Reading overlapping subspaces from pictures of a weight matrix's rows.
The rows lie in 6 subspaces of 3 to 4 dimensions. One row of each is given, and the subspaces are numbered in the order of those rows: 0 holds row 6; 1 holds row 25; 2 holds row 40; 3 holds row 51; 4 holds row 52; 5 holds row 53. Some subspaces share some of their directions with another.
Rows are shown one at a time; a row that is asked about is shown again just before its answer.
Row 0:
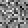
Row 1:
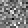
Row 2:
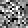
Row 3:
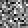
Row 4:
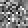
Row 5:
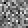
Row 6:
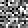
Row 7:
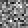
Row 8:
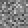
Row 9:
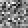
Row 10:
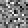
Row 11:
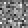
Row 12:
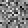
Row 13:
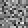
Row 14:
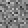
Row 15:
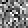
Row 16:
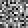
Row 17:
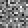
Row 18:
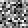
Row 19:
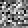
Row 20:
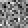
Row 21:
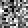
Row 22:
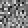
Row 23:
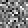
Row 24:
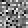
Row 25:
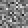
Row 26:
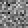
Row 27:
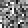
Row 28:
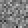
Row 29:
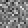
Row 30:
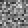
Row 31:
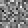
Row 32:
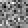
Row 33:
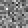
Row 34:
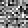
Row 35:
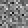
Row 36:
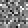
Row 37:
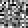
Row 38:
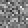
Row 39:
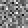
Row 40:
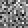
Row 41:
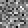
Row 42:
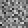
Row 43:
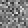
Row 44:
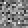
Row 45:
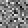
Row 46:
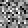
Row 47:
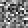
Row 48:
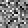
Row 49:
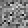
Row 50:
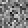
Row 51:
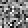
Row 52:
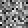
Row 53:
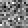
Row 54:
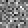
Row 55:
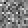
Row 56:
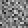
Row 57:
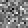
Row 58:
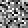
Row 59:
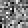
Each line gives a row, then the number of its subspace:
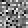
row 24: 4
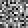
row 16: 0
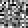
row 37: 0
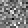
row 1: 4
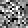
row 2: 5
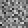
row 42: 4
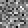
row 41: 5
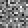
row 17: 0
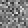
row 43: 3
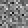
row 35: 1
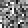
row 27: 3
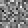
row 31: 3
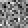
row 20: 5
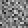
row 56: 4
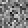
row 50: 3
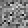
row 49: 1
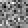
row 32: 5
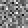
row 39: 1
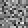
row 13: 4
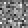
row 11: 2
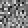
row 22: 2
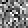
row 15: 3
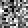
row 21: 3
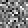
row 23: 3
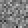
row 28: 1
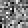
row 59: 3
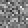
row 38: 5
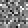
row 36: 4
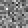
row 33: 1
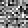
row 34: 0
